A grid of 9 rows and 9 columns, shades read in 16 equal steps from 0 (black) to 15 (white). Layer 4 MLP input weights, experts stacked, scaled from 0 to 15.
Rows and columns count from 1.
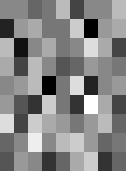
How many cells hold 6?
7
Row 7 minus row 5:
5 -5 1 10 2 -6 7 3 -3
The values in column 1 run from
2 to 13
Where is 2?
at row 2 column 1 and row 5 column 7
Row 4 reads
10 4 11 8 5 6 9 8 7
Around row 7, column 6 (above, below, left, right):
3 12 9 9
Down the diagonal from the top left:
8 9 8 8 7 3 9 6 6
